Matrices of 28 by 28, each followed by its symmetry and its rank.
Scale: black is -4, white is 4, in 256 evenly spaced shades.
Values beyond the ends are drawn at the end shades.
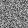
antisymmetric, full rank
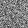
antisymmetric, full rank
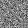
antisymmetric, full rank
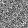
symmetric, full rank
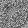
symmetric, full rank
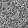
symmetric, full rank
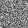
antisymmetric, full rank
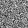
antisymmetric, full rank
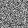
antisymmetric, full rank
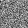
antisymmetric, full rank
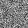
antisymmetric, full rank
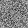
symmetric, full rank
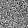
antisymmetric, full rank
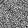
symmetric, full rank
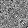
symmetric, full rank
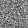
antisymmetric, full rank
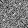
symmetric, full rank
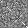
symmetric, full rank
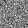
symmetric, full rank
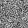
antisymmetric, full rank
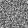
symmetric, full rank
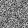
symmetric, full rank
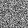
antisymmetric, full rank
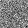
symmetric, full rank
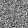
antisymmetric, full rank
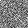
symmetric, full rank
